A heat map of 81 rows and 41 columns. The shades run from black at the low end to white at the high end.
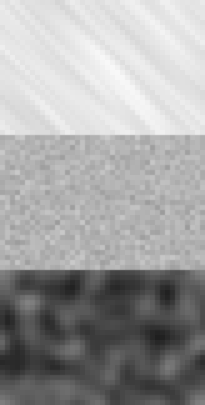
The table splits into 3 rows of 1 panel. Panel 1,1: very high, slanting down to the right, faint in contrast. Panel 2,1: high, fine-grained, faint in contrast. Panel 3,1: low, blotchy.
